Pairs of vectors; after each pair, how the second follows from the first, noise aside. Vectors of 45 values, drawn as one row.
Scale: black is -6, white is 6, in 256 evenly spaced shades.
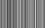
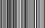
scaled up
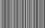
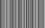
negated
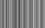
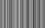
negated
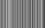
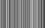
sign-scrambled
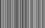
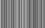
negated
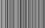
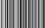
scaled up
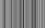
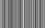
sign-scrambled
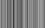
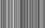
sign-scrambled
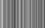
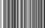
scaled up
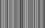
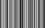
scaled up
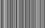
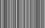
negated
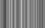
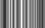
scaled up
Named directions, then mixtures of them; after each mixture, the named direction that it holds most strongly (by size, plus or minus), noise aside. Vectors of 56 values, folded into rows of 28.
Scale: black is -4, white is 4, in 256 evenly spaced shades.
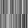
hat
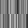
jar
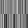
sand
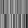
hat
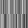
hat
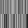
sand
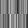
jar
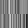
jar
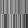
sand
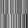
hat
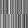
hat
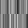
jar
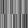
hat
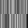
jar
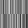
hat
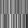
jar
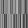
sand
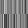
sand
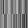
hat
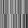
hat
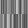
hat
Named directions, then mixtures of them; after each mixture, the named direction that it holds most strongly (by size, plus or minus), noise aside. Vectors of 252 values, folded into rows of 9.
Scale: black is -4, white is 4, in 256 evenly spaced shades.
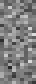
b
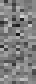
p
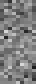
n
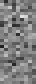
p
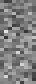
n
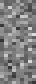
b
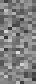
n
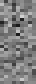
p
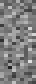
b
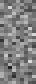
b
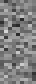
p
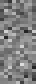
n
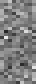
n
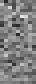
p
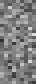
b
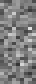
b
